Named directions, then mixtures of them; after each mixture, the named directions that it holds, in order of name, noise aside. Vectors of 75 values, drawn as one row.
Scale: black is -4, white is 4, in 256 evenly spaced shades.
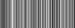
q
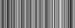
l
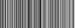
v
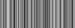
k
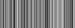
k, l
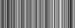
l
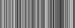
k, l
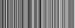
l, v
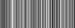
q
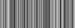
k, q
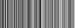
l, v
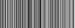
v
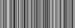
k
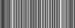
l, q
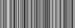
k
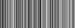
q, v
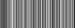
q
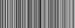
v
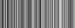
l, v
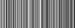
v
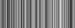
l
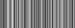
k, q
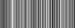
q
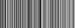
v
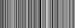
q, v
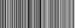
v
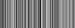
q, v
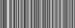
k, q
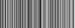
v
